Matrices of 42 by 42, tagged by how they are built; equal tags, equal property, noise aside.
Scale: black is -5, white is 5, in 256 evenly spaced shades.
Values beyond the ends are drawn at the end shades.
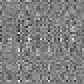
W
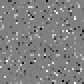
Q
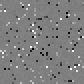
Q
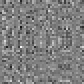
W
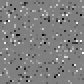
Q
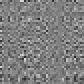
W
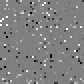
Q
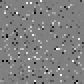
Q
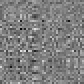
W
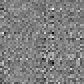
W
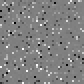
Q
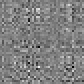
W
